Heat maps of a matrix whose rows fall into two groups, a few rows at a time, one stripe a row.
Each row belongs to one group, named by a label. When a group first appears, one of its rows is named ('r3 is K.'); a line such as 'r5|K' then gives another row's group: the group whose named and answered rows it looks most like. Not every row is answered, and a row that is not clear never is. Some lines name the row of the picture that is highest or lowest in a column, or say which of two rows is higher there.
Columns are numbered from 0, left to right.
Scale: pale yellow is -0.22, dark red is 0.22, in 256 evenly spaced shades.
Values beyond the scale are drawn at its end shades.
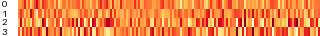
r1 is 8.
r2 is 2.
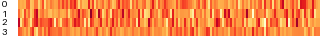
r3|8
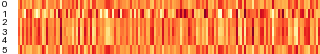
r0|2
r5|2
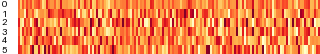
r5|8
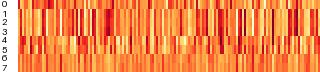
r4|8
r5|8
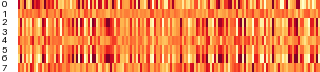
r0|8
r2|2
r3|2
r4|8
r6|2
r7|8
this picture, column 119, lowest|1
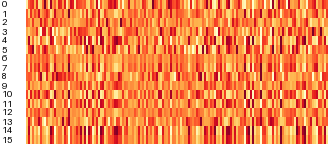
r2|8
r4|2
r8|8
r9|2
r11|2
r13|8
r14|2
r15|2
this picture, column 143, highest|3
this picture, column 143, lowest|8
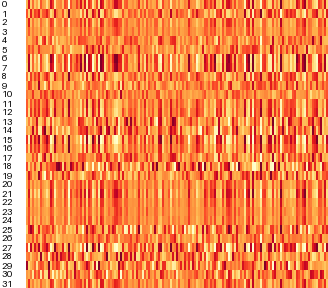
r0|2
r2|2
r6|2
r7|2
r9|8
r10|8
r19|8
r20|2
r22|2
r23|2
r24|2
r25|8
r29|8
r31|2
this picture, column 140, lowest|18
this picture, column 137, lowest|25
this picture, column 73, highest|13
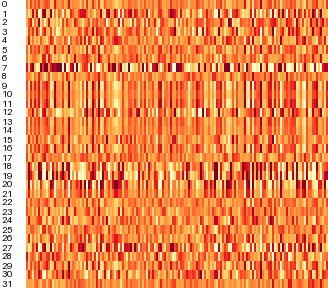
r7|8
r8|8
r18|8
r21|2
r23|8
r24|8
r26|2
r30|8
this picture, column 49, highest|27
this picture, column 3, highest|7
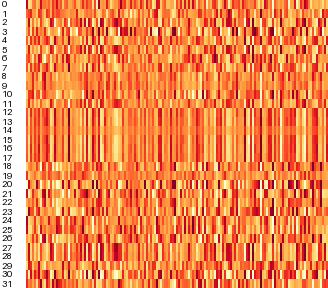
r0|8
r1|8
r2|2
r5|2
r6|8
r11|2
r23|8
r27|2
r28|2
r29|8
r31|8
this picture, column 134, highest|21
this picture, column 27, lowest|30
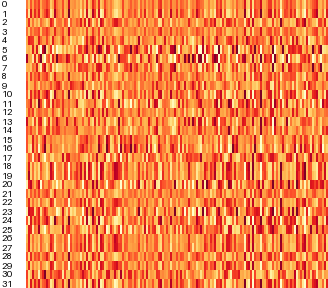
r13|8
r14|8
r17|8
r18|2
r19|2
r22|2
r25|8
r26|2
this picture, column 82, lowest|4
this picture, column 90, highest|20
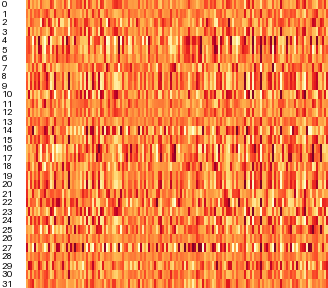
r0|2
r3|2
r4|8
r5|8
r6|8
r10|2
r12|2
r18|8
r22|8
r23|2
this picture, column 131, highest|17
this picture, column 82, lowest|14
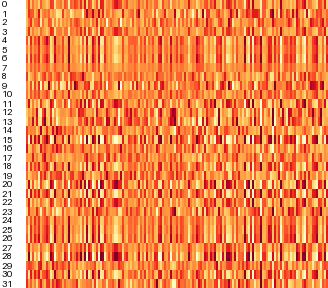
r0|2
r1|8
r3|2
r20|2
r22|2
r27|2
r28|2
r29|8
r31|8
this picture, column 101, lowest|15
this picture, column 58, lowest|9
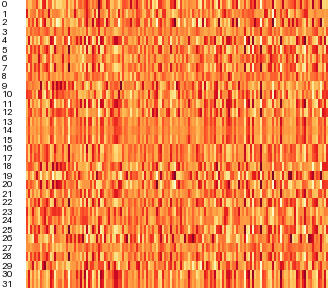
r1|8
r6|8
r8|8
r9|8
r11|2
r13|2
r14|2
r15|2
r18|8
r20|8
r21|2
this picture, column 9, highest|29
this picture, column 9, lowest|10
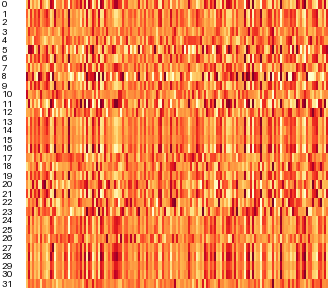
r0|2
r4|8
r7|2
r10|8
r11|2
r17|8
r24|2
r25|2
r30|2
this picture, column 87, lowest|20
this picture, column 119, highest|8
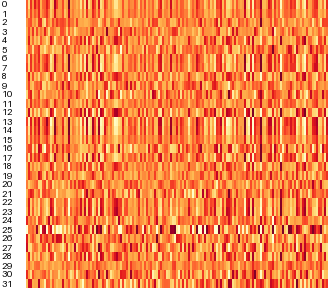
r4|2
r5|8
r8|2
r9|8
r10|8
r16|8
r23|2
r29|8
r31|8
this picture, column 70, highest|10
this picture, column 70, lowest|30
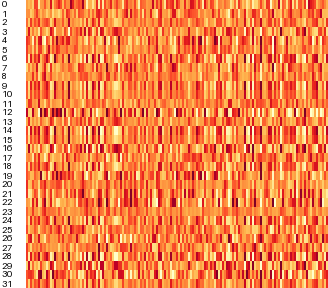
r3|2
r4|8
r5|8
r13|2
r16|2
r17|8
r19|8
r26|8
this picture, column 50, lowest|30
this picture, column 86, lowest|22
